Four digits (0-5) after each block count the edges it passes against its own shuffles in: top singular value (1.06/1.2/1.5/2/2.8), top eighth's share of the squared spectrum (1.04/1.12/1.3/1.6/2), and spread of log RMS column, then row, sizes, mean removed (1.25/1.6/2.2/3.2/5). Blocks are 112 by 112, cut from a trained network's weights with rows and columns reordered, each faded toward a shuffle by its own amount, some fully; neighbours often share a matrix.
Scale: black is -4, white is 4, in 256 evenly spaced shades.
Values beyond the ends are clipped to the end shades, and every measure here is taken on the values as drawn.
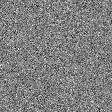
1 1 0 0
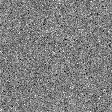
0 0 0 0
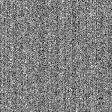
3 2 0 2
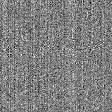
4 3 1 2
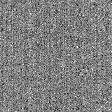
3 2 0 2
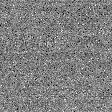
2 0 0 0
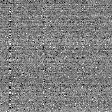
3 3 2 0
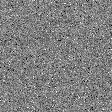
0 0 0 0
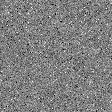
0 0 0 0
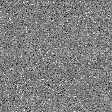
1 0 0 0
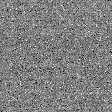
1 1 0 0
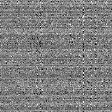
4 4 3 1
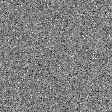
1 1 0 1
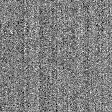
3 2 0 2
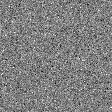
0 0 0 0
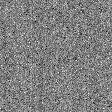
1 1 0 0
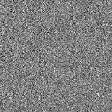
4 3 2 2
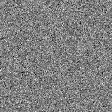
2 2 0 0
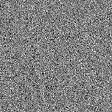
3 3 1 1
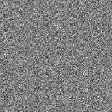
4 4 2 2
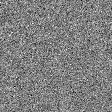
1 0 0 0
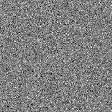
3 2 1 1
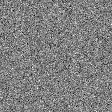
1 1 0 0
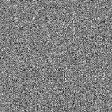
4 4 2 2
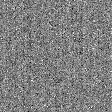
2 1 0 0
